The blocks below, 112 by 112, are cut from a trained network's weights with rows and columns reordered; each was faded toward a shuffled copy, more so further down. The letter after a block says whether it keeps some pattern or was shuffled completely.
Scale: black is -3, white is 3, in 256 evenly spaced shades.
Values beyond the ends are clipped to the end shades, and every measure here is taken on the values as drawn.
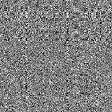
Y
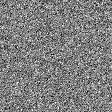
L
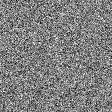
L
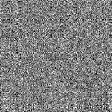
Y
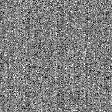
Y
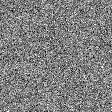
L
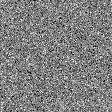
L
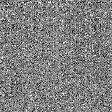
Y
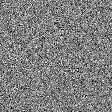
L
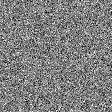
L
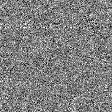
Y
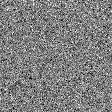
L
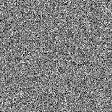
Y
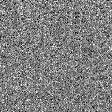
Y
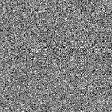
Y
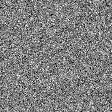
L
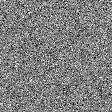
L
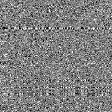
Y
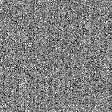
Y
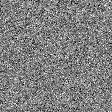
L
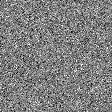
L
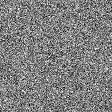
L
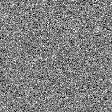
Y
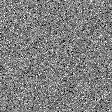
L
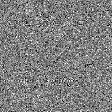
Y
